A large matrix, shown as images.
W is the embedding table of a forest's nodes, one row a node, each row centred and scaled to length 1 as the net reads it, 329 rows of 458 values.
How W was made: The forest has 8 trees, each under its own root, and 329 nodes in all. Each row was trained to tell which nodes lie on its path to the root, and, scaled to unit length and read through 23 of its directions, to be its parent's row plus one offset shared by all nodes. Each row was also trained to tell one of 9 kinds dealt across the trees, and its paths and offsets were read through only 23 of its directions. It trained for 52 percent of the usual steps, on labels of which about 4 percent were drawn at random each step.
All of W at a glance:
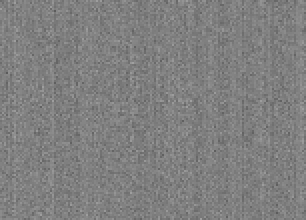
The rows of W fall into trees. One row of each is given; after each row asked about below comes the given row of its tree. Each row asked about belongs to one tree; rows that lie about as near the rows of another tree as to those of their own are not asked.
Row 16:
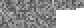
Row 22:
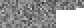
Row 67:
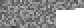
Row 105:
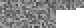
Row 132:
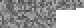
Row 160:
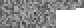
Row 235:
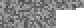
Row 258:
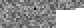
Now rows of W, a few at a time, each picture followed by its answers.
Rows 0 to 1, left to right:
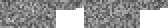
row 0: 105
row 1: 16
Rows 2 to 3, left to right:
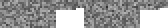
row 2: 16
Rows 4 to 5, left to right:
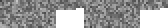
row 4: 132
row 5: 160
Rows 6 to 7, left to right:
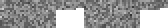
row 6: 160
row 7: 16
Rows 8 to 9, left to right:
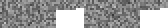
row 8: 22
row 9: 22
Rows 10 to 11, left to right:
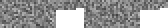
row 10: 132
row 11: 22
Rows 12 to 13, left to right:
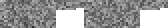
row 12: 160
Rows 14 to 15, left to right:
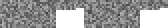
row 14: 22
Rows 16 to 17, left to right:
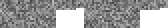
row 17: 22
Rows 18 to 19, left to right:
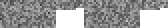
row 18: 132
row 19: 160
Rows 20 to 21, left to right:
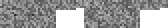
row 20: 22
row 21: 235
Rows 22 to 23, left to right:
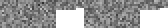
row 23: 235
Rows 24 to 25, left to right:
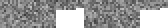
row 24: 22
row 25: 160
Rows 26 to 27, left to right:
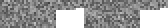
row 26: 235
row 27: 22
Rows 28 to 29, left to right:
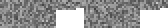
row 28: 67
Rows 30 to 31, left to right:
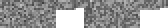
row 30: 22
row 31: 235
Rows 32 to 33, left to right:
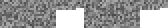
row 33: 22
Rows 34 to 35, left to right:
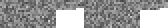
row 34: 235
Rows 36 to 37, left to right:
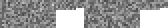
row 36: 16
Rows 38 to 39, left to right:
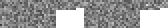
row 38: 22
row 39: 105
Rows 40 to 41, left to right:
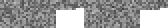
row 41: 22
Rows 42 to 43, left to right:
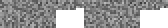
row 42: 22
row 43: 160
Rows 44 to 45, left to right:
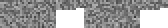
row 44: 132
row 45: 67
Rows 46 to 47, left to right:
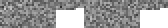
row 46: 22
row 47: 160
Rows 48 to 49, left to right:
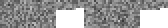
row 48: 22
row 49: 160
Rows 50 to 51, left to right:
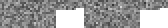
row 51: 160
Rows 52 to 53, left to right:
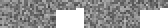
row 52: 22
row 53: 16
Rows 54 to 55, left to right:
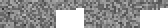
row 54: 235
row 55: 16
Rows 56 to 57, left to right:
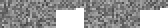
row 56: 235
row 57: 16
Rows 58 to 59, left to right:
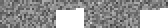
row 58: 22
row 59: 160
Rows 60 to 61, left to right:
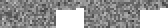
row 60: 235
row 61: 235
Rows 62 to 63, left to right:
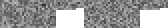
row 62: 235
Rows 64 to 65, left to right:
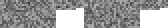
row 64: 105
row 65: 235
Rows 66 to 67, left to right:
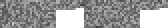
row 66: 235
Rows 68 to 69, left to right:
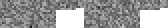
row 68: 105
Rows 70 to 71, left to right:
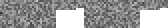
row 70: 16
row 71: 235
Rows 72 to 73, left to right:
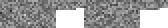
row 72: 132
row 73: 22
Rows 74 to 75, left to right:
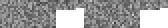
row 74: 22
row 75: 22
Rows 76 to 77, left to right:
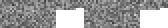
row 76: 160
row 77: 67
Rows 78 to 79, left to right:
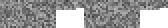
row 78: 235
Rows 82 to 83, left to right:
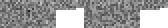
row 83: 22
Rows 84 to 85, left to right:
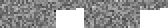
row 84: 132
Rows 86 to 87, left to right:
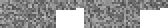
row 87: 16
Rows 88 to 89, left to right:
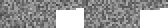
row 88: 235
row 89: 16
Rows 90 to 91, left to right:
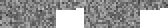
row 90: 105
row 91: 160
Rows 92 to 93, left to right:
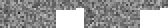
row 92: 235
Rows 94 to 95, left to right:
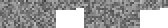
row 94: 132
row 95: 235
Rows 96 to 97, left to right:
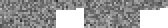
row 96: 22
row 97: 105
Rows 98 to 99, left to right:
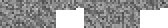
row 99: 132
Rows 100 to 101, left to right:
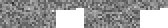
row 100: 160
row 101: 22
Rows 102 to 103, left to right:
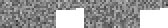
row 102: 258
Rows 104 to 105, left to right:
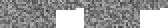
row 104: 67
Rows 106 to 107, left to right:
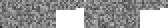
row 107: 16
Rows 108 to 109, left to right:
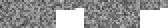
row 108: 235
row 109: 22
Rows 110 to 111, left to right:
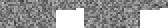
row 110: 132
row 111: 160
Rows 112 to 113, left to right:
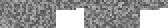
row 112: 16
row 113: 67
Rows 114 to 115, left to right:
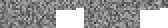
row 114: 160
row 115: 235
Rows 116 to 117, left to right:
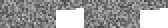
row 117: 235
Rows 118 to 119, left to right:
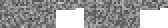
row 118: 67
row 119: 132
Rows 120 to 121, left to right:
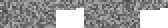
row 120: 235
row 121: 160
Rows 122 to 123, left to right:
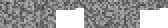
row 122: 235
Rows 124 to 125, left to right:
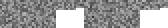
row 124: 235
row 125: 235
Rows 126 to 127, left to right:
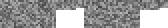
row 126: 235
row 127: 22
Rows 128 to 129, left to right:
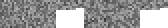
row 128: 235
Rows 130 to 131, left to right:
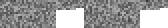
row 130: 132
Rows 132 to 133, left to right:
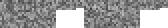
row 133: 235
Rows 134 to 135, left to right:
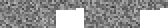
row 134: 160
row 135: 160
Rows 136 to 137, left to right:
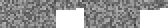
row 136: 67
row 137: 132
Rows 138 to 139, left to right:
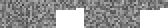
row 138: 160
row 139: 160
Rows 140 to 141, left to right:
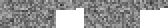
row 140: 258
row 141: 132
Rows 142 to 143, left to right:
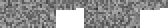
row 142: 105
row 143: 160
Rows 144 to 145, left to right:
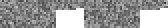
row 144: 160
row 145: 132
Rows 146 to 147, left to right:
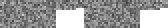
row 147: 67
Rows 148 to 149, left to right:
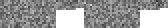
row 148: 16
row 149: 16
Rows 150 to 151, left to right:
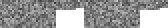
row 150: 16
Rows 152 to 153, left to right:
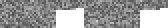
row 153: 16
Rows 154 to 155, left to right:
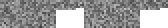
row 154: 235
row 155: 16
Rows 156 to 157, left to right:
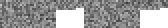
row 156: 22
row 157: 235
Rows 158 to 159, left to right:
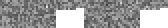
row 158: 22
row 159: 235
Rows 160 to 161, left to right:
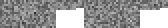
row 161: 160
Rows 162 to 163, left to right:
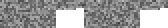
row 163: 160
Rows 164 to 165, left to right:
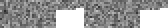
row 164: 235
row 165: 22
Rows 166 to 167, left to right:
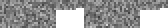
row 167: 235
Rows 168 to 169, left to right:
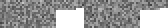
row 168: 160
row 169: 235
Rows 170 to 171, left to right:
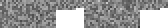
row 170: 22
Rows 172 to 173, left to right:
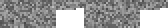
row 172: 160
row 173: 160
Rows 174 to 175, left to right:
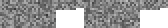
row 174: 16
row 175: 132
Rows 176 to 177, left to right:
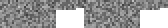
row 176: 22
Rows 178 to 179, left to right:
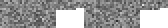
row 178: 160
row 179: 22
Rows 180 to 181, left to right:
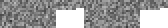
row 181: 67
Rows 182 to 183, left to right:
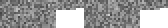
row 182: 132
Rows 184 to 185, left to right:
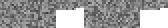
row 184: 22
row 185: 160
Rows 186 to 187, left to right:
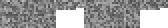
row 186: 22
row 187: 16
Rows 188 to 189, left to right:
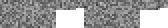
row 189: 22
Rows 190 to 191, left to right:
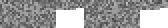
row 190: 160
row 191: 105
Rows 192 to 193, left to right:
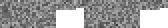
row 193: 16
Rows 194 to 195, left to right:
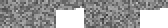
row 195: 160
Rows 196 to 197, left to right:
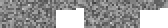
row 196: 67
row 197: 105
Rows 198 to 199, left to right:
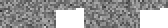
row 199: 160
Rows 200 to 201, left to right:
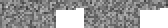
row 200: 22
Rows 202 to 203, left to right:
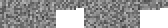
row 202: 16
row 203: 160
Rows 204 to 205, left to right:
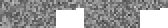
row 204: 235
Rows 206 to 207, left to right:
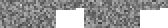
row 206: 132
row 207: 235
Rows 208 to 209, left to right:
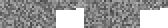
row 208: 105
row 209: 160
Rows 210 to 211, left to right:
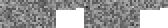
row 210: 235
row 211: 67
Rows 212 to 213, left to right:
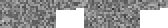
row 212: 105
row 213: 22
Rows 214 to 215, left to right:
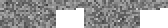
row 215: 160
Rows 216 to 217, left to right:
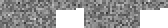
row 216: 16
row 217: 16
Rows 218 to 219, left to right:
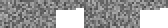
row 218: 160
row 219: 235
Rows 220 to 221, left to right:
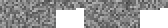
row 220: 160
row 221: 160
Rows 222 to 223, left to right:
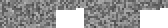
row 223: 16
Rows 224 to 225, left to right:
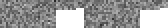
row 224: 160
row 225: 105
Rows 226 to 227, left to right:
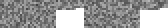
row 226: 22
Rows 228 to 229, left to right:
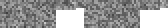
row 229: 22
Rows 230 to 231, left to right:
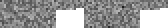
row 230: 132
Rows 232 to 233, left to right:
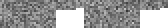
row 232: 22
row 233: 160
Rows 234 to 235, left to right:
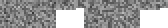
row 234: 235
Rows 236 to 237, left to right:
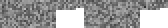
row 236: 22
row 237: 16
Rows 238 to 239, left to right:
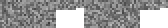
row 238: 22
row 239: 22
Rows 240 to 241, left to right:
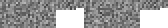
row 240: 16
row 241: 16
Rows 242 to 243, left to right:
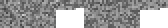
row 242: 235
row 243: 67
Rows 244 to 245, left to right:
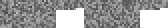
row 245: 160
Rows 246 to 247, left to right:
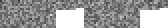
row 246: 67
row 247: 235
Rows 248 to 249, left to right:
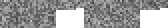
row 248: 258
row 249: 16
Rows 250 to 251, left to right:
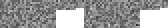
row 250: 22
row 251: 258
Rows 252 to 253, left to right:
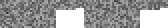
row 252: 235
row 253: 16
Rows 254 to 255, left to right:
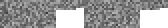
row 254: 235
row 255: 16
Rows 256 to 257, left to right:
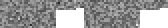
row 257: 132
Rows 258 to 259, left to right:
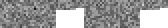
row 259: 258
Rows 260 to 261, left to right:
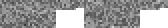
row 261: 235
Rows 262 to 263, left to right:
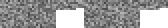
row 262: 67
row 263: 235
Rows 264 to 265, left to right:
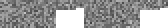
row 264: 258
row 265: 160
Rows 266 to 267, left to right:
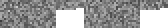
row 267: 160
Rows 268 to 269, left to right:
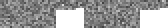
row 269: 160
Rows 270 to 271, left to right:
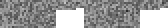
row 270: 67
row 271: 258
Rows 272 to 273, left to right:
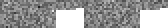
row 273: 16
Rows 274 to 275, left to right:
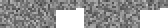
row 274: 22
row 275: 235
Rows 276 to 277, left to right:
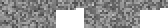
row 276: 22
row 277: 132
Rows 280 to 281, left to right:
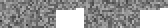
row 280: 258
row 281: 235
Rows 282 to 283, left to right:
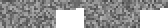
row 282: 132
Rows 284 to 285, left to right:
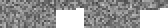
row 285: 22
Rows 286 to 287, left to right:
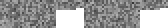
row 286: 16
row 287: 132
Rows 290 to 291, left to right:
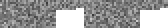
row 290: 67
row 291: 160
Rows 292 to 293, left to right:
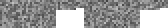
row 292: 16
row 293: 235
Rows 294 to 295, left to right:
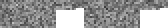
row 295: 235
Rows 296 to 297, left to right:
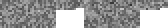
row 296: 16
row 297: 160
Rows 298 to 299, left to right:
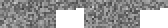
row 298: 16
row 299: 67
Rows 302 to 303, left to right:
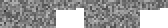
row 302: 235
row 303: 16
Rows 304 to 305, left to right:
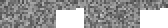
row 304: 105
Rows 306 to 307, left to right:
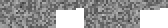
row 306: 132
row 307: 132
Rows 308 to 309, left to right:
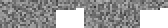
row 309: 16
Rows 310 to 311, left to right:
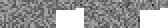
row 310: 258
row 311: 235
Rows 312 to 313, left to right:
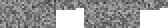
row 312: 160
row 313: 160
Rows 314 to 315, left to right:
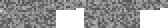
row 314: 67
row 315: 16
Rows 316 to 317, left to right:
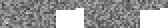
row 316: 22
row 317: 160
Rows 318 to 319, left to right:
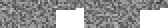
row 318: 22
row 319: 132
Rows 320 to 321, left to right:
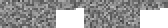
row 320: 22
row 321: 160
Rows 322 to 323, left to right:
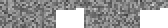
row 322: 235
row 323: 22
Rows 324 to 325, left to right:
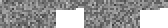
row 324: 160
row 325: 22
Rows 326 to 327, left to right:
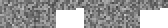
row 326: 258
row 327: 16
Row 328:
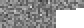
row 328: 67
